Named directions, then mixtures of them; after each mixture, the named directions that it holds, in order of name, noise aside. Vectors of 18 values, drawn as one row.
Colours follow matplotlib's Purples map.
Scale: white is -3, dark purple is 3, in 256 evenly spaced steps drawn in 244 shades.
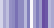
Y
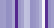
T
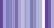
T, Y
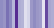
T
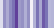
Y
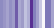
T, Y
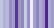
T, Y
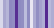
T, Y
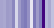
T, Y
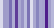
T, Y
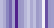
T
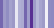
T, Y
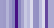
T, Y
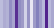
T, Y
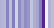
T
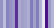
T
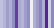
T, Y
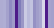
T, Y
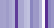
T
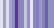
T, Y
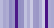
T, Y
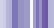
Y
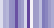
Y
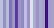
T, Y
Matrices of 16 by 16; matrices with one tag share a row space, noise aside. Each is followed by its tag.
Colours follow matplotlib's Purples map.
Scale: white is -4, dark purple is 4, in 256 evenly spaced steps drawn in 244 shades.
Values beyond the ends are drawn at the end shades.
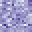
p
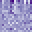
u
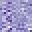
p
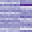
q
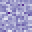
p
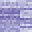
q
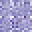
u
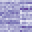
q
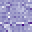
p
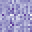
u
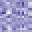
p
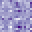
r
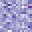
p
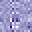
u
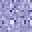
u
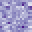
p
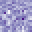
p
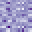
p
